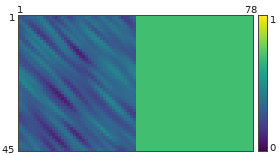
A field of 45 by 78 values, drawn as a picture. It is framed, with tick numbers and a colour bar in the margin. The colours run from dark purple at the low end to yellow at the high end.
It is made of 1 by 2 panels. Panel 1,1: low, slanting down to the right. Panel 1,2: high, flat.
